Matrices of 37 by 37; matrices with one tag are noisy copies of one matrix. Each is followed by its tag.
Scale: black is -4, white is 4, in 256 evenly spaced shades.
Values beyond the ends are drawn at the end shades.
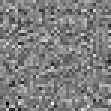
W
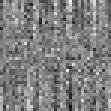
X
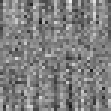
X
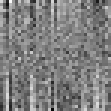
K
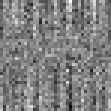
X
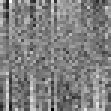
K
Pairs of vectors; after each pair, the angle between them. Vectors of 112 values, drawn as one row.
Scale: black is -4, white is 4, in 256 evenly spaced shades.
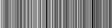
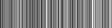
nearly opposite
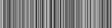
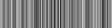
partly aligned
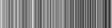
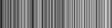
nearly opposite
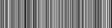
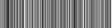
partly opposed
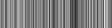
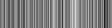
nearly opposite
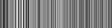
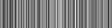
partly aligned
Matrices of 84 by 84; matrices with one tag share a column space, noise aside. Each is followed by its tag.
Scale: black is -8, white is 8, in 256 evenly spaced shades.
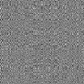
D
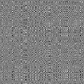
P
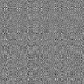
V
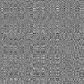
V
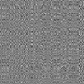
D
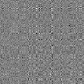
V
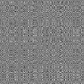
P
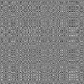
P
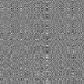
V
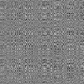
D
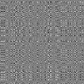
P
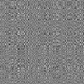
D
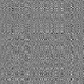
V
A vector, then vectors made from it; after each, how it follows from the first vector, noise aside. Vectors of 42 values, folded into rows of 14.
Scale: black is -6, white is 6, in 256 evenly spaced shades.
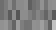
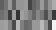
scaled up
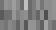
wrapped around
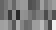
scaled up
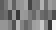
scaled up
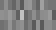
wrapped around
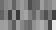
scaled up
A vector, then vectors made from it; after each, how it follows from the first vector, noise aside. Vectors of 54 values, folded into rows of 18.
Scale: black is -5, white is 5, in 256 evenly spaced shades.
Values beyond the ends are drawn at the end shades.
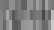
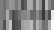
scaled up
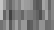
reversed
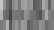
reversed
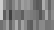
reversed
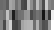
scaled up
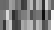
scaled up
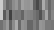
reversed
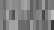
sign-scrambled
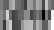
scaled up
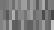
sign-scrambled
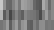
reversed
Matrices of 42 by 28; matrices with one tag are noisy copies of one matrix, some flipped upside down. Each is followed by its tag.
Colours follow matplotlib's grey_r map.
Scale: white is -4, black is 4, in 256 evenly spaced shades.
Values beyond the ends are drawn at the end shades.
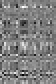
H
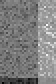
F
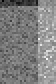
F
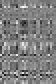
H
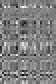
H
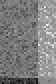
F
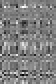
H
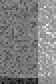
F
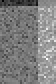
F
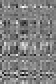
H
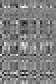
H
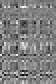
H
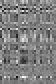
H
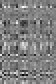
H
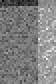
F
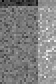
F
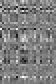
H
